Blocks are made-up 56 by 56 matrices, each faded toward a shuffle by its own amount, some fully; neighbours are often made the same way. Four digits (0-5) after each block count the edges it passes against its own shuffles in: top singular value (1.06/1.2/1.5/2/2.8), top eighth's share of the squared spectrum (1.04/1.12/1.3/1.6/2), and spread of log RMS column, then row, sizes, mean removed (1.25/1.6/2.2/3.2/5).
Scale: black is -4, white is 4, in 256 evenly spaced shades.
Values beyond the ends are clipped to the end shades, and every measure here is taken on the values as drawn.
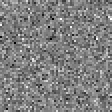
1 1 0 0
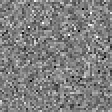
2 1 0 0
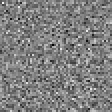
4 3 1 2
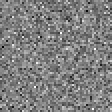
2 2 0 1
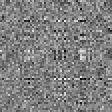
4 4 2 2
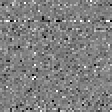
2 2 0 2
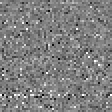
2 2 0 2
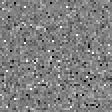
1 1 0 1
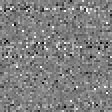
1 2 0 2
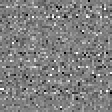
1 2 0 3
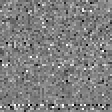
2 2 0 2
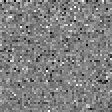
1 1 0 2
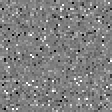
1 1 0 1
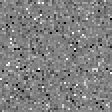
1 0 0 0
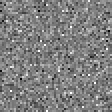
0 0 0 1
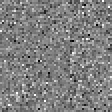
0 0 1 0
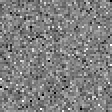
0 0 0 0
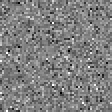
0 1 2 0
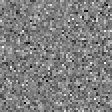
0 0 0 0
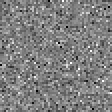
0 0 0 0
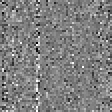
2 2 3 0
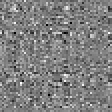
4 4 2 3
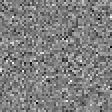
3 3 2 1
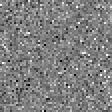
1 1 0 0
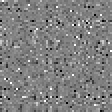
4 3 1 1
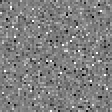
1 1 0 0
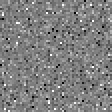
0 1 1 0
